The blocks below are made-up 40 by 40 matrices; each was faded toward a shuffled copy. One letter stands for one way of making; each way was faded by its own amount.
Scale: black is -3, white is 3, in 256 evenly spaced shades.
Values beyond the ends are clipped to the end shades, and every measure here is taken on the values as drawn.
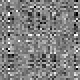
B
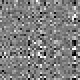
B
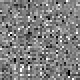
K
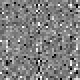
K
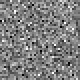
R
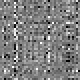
B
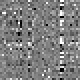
B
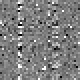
K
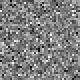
R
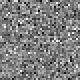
R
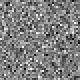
R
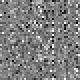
K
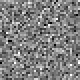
R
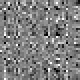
B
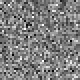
R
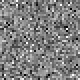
R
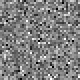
R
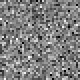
R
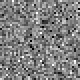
R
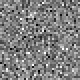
R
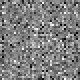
K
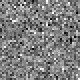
R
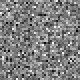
R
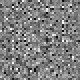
K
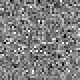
R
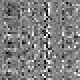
B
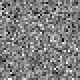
R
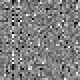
K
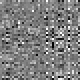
B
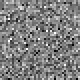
R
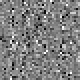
K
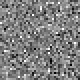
R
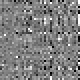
B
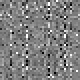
B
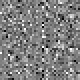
K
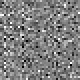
K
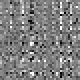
B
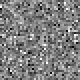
R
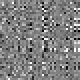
B
